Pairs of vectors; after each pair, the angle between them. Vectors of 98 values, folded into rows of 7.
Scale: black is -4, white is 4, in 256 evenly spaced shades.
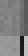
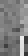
nearly opposite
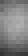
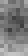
nearly opposite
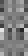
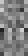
nearly opposite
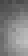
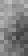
nearly opposite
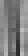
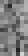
partly aligned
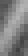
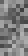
partly opposed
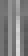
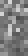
orthogonal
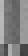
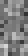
partly opposed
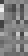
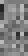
nearly opposite
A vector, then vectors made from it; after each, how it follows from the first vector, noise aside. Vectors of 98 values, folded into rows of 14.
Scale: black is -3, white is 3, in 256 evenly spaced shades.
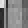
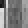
negated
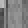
shrunk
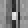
wrapped around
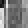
negated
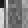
negated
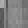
shrunk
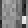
wrapped around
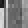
negated
